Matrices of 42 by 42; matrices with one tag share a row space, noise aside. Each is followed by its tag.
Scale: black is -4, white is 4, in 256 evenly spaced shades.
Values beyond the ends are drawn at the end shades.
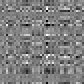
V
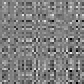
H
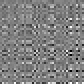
H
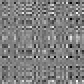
H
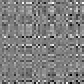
H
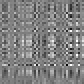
H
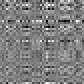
V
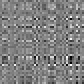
H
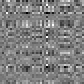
V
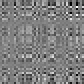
H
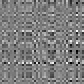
H
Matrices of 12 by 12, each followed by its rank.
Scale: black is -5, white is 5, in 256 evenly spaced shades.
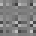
one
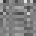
two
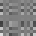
one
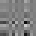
one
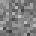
full rank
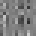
two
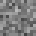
full rank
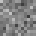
full rank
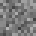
full rank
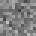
full rank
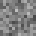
full rank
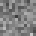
full rank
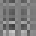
one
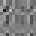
two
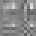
two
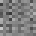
two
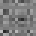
two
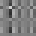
one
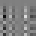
one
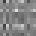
two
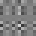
one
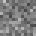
full rank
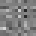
two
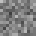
full rank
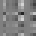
one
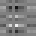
one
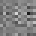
two
